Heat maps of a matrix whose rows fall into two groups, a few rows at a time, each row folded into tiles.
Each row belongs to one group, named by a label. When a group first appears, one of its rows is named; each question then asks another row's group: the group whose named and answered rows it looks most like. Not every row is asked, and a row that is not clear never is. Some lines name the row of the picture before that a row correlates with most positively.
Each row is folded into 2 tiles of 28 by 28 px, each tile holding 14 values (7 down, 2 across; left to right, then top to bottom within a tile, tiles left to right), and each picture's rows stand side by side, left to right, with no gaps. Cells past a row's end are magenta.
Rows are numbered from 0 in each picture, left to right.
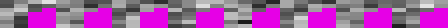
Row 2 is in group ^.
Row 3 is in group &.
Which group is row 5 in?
^
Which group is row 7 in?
&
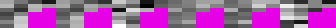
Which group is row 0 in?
^
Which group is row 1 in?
^
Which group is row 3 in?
&
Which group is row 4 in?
&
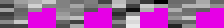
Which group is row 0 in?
&
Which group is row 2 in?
^
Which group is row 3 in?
&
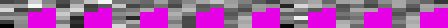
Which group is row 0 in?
&
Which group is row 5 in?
&
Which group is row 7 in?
^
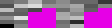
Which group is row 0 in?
&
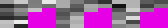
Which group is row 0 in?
&
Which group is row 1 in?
^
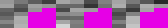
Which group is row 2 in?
^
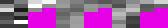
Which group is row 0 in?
&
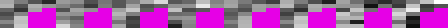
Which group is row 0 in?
^
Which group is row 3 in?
&
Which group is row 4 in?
^
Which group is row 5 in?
^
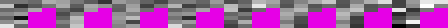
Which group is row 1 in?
^
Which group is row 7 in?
&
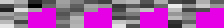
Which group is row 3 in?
&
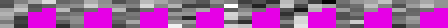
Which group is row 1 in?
&
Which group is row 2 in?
&
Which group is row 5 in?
^
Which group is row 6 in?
&
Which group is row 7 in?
&
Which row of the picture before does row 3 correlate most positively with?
2
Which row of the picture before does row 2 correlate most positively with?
3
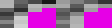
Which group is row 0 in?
^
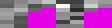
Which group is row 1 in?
&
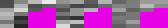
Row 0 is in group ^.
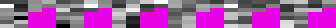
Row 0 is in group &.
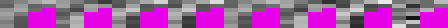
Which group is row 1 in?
^
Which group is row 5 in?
^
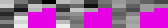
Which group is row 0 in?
^
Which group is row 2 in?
^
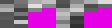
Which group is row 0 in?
&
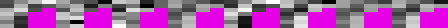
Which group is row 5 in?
^
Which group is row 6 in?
^
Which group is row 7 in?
^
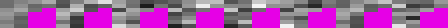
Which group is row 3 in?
&
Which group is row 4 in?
&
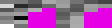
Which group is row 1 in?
^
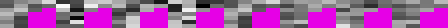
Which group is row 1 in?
&
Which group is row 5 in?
&
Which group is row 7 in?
&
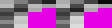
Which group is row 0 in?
^
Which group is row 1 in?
^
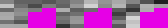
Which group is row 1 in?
&
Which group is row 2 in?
^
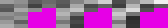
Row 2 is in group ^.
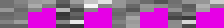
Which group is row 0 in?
&
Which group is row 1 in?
&
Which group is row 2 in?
^
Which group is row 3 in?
&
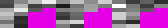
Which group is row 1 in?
&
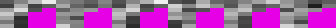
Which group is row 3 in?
&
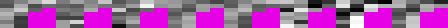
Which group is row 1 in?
&
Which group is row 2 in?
&
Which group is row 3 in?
^
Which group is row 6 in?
^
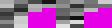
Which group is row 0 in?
^
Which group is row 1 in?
&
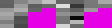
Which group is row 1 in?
&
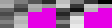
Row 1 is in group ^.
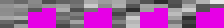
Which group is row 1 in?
&
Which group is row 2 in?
^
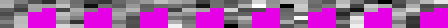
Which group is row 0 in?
^
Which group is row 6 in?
^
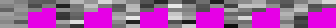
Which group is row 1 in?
&
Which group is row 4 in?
&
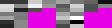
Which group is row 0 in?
&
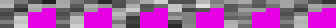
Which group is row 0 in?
^
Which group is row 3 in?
&
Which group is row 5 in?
^
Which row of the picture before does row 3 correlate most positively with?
0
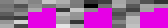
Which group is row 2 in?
^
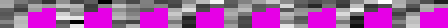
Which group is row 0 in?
^
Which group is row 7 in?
^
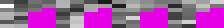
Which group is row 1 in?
^
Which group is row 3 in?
&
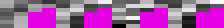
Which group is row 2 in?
&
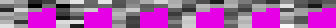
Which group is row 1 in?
&
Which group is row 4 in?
^
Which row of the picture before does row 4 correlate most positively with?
0
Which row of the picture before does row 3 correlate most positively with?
0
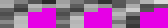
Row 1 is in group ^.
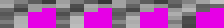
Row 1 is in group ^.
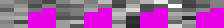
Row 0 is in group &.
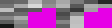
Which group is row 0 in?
&
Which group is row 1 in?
^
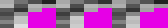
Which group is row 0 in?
^
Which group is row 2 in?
^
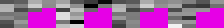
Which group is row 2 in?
&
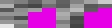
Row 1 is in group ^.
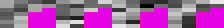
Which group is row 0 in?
^
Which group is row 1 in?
&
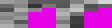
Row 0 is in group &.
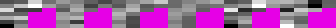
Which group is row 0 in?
&
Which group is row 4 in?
&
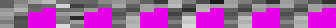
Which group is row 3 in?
^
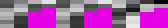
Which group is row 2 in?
^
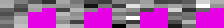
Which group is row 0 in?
^
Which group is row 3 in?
&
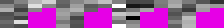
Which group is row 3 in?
^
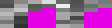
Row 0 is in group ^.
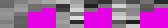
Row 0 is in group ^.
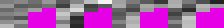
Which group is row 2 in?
^
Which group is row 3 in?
^
